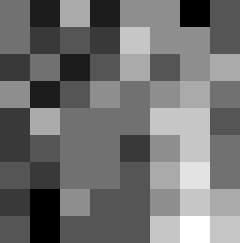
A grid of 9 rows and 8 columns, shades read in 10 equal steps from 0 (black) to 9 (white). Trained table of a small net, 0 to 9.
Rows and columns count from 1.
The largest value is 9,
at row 9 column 7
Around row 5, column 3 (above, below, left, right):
3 4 6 4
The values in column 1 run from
2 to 5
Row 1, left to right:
4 1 6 1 5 5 0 3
